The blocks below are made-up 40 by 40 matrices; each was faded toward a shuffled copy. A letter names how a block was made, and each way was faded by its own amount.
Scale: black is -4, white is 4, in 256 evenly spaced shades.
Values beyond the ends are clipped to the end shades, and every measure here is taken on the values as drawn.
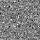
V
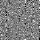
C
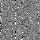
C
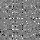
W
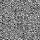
V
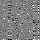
W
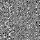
C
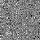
V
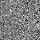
C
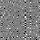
W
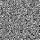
V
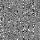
C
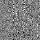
C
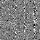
C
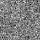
V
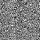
V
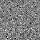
V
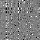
W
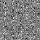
C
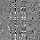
W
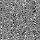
C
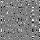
W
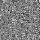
V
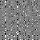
W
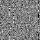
C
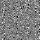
C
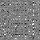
W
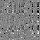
W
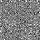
V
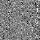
C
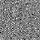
V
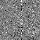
C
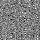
V
